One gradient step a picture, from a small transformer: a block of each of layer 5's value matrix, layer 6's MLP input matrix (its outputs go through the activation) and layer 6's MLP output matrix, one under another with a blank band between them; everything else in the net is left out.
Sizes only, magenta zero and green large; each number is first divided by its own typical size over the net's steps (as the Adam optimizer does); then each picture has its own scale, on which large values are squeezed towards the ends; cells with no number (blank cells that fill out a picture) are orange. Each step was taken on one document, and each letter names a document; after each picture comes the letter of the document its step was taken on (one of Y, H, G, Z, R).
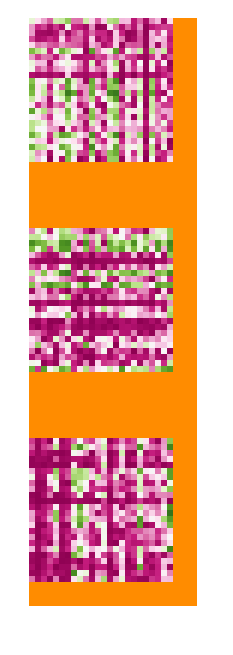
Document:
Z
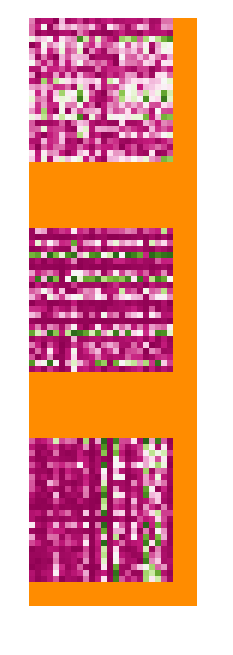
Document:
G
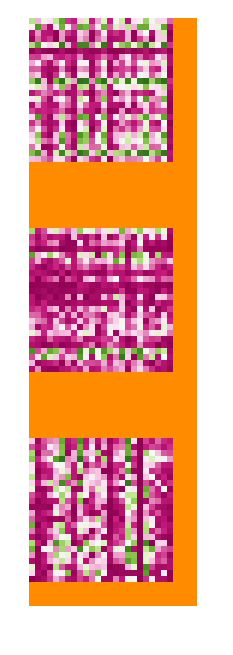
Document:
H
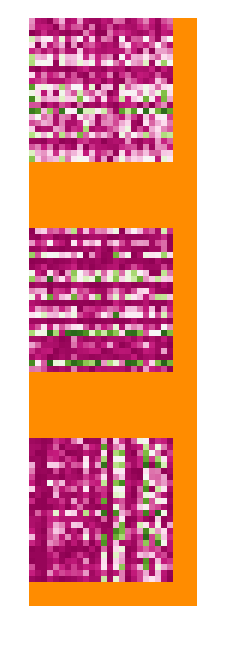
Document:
G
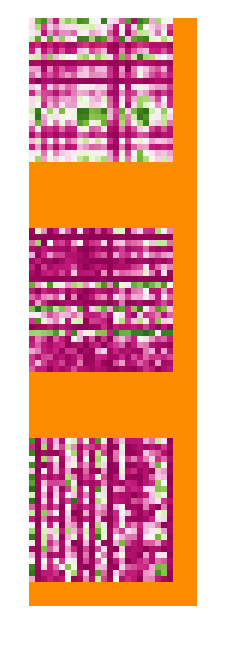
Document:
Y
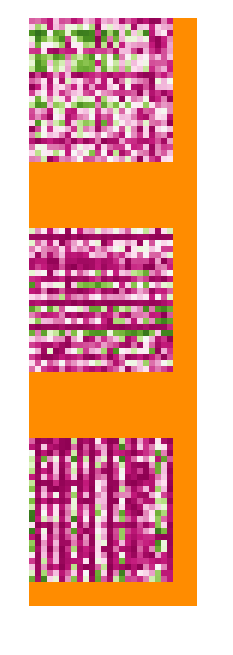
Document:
Y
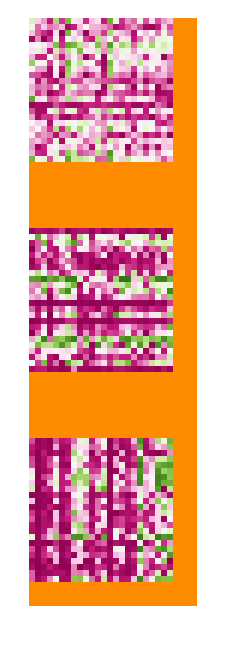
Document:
Z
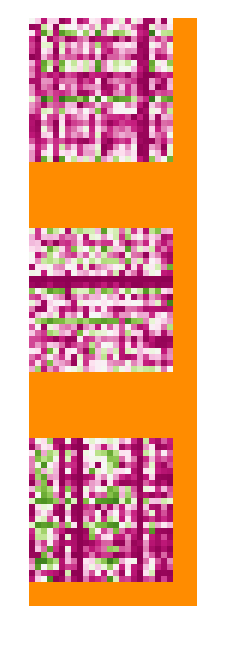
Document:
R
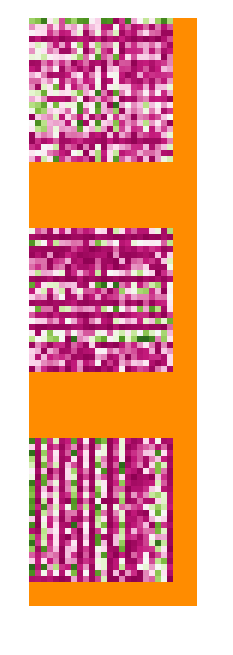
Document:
Y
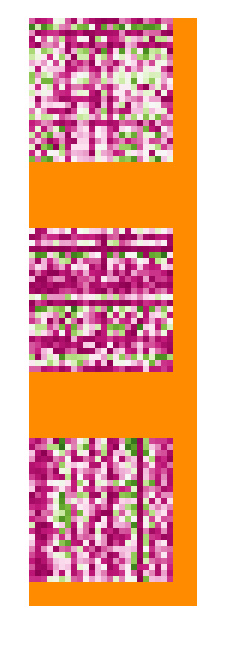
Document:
H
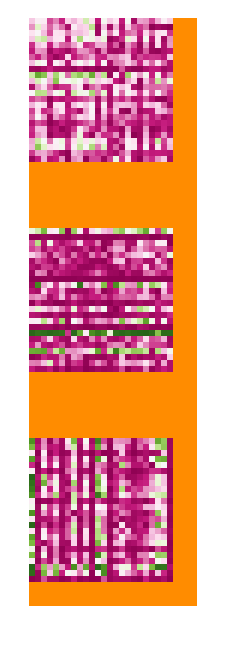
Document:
Y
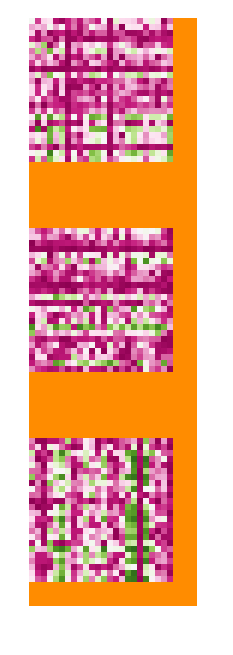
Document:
H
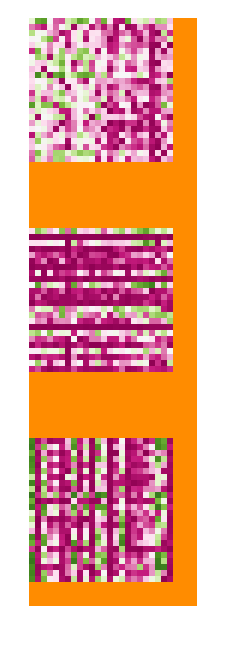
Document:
Y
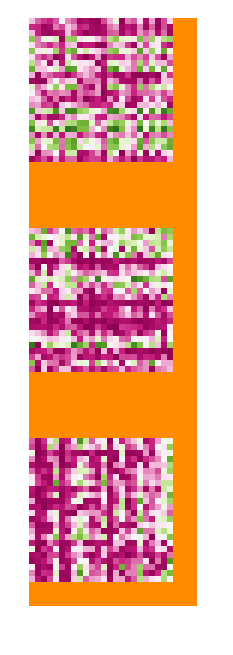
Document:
Z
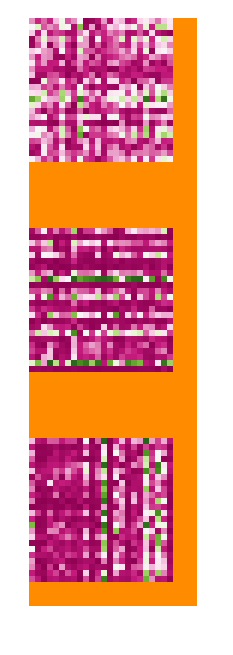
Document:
G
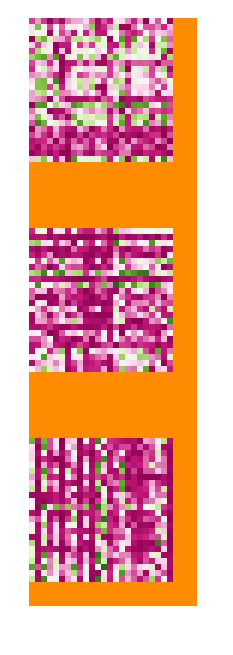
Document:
Y
